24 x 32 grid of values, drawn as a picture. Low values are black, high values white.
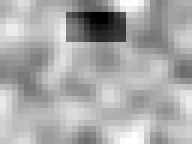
Roughest part: top middle. Histogram: skewed, a long tail of low values. Odd patch: lower, in the top middle. Ninth with the lowest average: top middle. Grain: blotchy.
